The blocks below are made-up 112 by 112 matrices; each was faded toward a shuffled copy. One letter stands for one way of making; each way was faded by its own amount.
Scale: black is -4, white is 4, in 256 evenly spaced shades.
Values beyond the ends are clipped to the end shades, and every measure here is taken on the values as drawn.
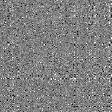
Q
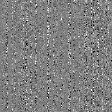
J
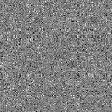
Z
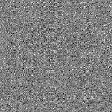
Z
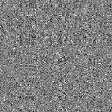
Z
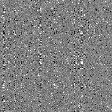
Q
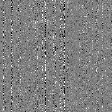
J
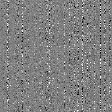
J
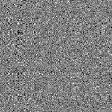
Z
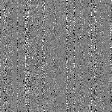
J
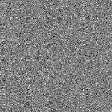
Z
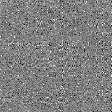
Q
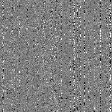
J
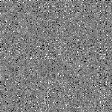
Q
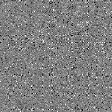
Q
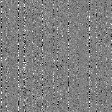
J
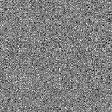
Z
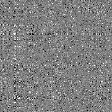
Q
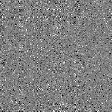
Q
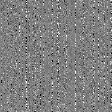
J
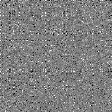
Q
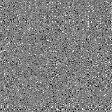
Q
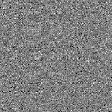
Z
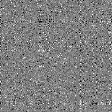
Q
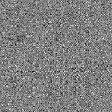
Z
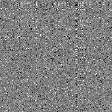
Q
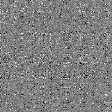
Q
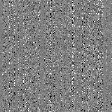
J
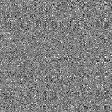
Z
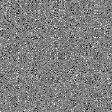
Q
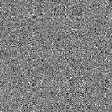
Z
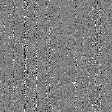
J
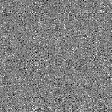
Z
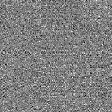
Z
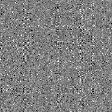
Q
